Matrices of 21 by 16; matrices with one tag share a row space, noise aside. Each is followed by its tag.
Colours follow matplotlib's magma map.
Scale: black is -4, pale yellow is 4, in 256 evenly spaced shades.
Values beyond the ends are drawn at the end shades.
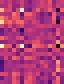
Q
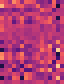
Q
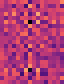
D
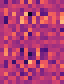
D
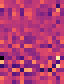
Q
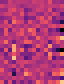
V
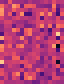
Q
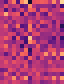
D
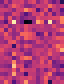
V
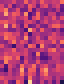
D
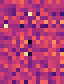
D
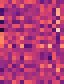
Q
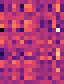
Q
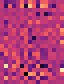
D
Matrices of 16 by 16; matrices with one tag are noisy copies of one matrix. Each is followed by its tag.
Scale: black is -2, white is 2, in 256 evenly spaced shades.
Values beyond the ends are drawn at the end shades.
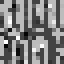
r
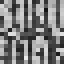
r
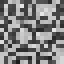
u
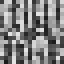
r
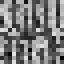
r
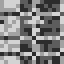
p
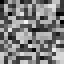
u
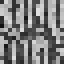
r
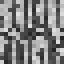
r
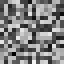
u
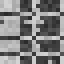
p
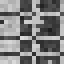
p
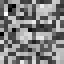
u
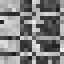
p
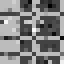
p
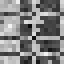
p
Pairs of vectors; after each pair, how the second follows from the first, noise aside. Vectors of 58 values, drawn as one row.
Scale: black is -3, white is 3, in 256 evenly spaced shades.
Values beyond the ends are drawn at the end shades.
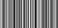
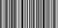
reversed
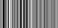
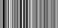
copied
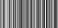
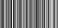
reversed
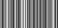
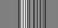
partly zeroed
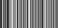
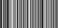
copied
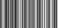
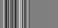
partly zeroed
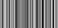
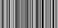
copied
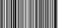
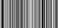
reversed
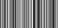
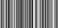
negated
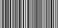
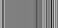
partly zeroed
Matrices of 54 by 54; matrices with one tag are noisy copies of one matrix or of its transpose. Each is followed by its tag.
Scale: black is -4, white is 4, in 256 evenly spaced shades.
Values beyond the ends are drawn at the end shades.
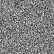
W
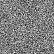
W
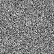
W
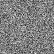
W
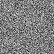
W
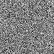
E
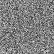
E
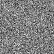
W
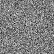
W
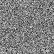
E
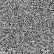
E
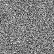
W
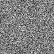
W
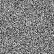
W
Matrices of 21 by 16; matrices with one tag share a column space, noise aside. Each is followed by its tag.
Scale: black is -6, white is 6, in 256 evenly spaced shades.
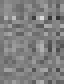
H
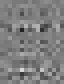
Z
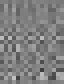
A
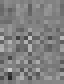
A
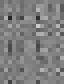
H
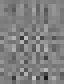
A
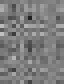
H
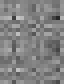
H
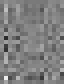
A
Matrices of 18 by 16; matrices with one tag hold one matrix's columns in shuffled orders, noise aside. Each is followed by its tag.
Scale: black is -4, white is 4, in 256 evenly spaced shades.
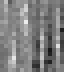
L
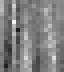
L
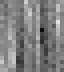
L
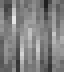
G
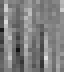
L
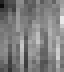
G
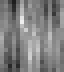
G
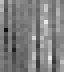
L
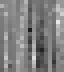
L
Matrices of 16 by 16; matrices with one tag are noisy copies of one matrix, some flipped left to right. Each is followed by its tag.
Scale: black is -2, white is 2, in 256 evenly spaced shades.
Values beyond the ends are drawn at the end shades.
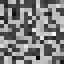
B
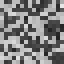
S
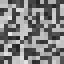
B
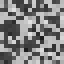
S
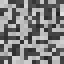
B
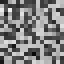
B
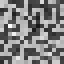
B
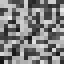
B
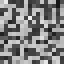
B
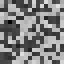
S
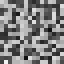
B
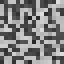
B
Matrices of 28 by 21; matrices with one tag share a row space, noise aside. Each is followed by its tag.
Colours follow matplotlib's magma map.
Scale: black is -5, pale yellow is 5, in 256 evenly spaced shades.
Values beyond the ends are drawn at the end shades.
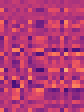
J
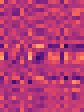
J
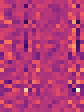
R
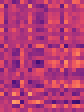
J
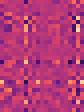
R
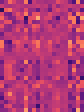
R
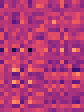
J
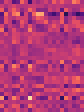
J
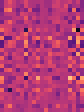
R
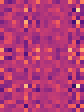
R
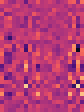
R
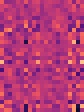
R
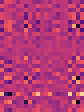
R
